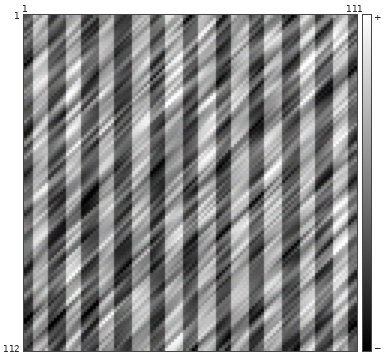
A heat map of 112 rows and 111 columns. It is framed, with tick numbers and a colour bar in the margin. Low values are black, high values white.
Upright stripes repeat 10 times across the table. No overall slope runs across the table. The bottom left is the ninth with the lowest average. Overall the values sit about 50% of the way up the scale.
